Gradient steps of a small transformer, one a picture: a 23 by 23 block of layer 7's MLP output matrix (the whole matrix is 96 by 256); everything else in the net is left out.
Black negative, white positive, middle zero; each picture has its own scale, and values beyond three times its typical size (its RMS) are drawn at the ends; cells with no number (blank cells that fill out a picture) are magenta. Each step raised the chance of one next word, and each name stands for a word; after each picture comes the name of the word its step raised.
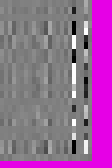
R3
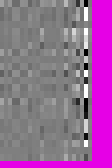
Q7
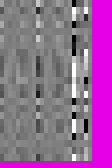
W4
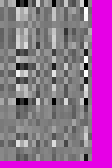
Q7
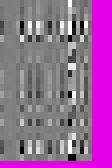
R3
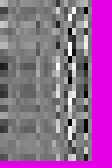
W4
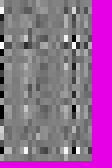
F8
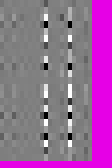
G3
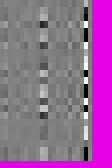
G3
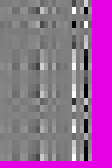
W4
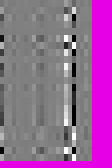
F8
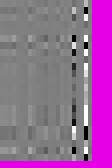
F8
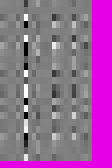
G3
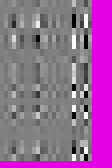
R3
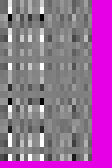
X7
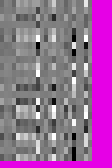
X7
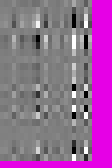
R3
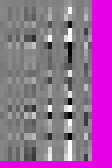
G3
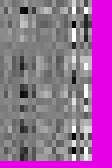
W4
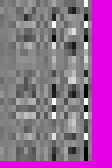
G3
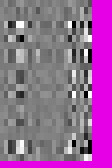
R3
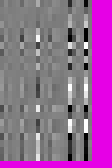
X7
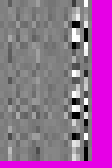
G3
